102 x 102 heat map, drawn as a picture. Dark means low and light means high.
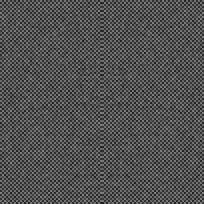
Mirror symmetry: left to right. Slope: none. Grain: checkered. Odd rows or columns: none. Average level on the scale: 30%. Seam: none. Histogram: two levels.
